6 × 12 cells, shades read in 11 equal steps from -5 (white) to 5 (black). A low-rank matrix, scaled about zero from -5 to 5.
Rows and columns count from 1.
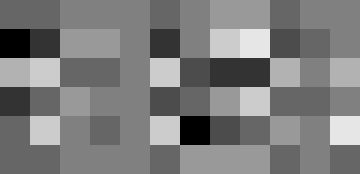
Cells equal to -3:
6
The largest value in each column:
5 3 1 1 0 3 5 3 3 2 1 1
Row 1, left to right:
1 1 0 0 0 1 0 -1 -1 1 0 0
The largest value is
5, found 2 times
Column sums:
9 0 -1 1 0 1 7 -1 -5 2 2 -5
